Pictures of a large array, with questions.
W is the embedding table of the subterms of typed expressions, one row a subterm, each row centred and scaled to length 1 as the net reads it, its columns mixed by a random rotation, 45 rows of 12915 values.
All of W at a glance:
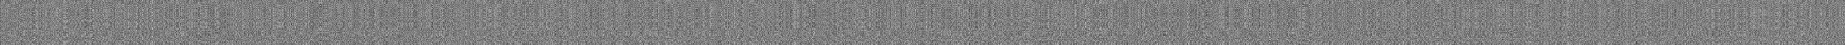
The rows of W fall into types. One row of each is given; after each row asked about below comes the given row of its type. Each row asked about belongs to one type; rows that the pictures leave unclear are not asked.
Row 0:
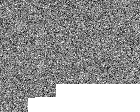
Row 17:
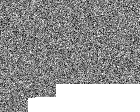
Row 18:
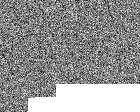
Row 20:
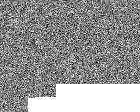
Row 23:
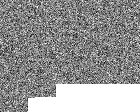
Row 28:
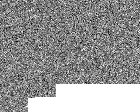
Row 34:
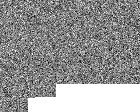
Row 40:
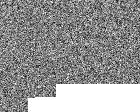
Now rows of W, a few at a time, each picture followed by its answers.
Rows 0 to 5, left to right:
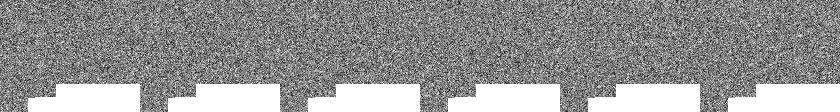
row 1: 20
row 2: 28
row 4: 40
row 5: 17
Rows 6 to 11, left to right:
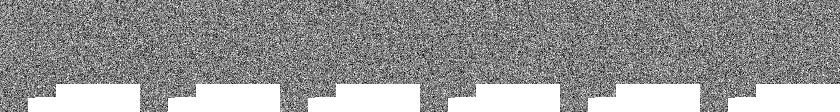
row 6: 40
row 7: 23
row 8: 34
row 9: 18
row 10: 18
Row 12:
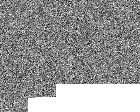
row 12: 20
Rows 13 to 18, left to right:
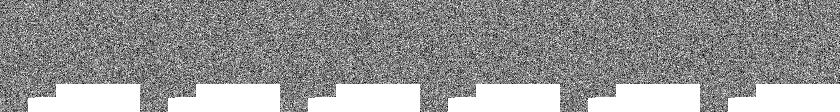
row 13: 34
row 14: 0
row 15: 20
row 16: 23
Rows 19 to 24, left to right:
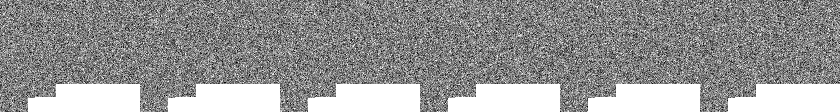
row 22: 17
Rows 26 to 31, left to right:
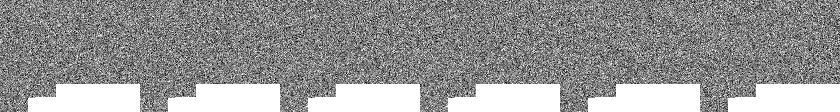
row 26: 17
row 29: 28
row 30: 17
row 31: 34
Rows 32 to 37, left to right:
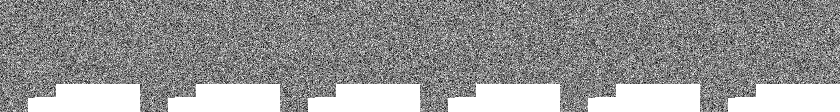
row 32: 28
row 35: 34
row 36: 20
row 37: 0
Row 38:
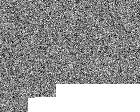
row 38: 18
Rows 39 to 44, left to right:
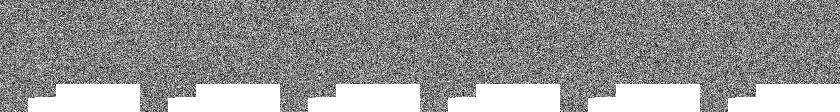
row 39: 0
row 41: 20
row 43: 23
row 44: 40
